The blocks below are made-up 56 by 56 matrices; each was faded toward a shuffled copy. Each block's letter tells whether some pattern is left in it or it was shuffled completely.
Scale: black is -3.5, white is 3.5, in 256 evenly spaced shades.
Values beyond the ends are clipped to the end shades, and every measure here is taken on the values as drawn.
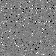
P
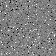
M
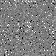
P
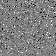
M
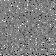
P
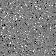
M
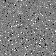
M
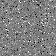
M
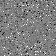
M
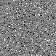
M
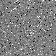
M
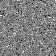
M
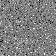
M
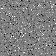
M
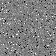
M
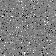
P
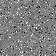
M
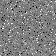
M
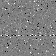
P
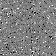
P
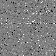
P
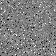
M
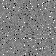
P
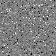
P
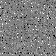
P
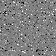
P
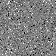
M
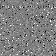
P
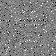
P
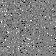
P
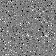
P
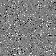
P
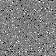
P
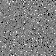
P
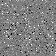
P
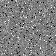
M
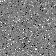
M
